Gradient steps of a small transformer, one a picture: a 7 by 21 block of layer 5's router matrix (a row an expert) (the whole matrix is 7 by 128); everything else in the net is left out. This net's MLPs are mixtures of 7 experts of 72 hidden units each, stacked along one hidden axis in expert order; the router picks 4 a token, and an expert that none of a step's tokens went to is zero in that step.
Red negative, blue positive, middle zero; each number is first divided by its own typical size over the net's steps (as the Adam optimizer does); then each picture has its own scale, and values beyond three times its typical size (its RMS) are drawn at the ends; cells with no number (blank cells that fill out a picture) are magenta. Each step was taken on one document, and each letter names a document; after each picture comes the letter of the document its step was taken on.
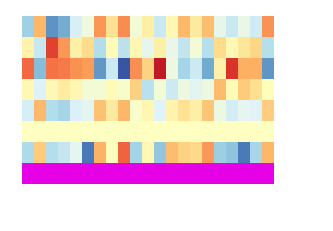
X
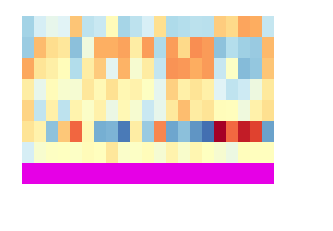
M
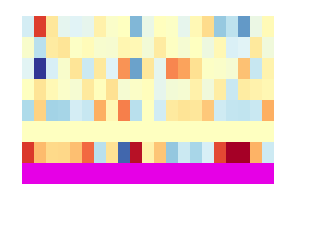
X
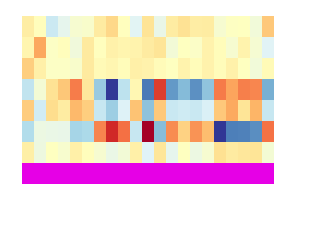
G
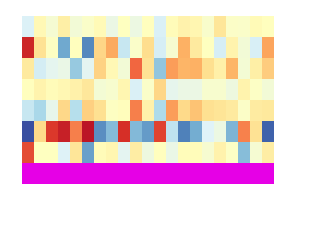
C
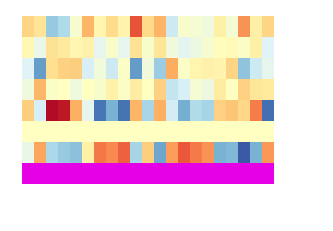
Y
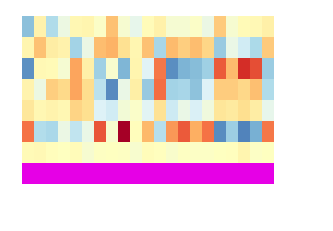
G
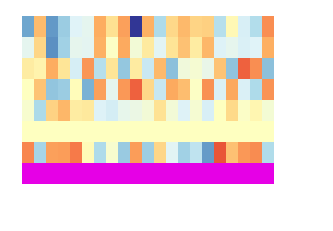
X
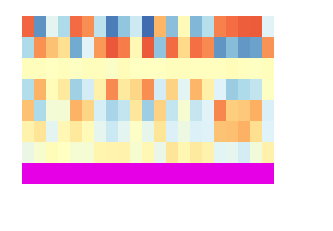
M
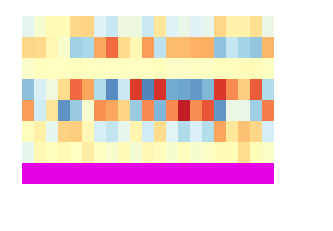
G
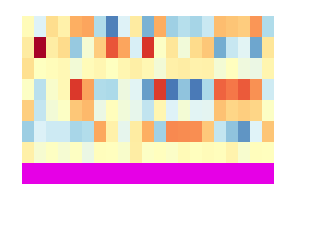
G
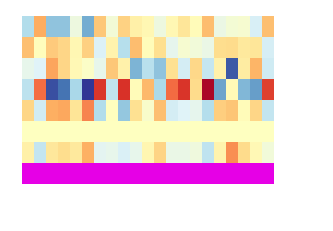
X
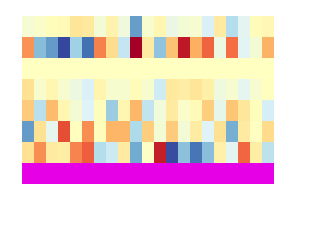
C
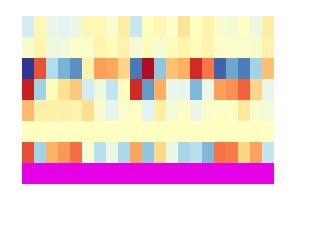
X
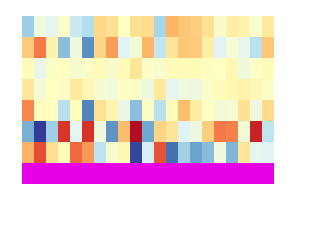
C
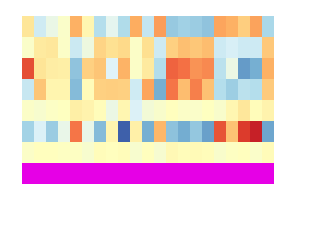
M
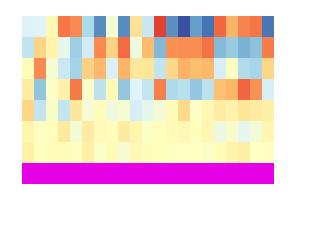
M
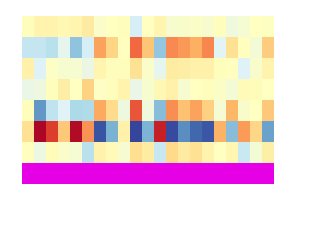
C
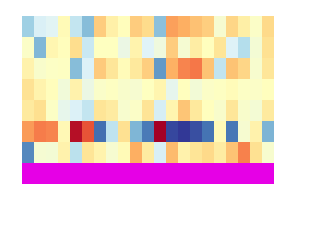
C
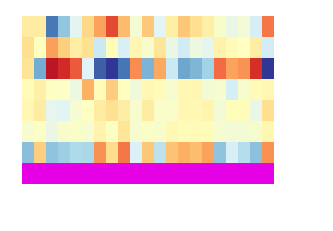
Y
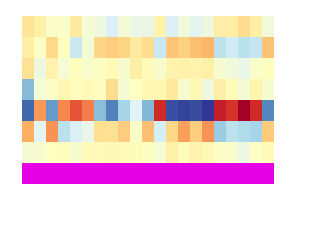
M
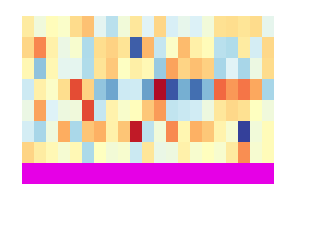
G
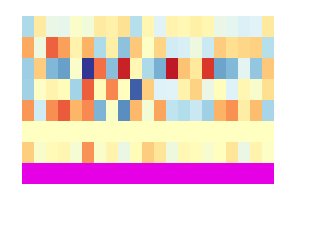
X
